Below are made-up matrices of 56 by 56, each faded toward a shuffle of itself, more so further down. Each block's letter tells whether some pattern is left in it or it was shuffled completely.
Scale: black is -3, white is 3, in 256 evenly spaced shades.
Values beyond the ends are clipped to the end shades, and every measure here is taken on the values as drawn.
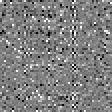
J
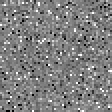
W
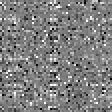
J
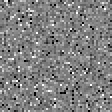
W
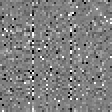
J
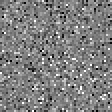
W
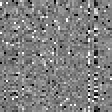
J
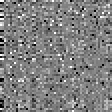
J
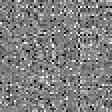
J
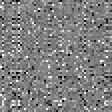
J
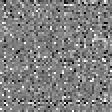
J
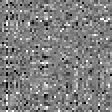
J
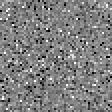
W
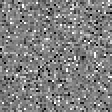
W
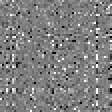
J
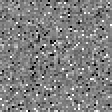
W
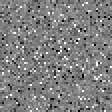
W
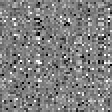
J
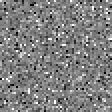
W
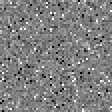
W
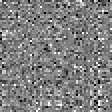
J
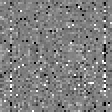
J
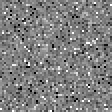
W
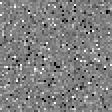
W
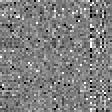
J
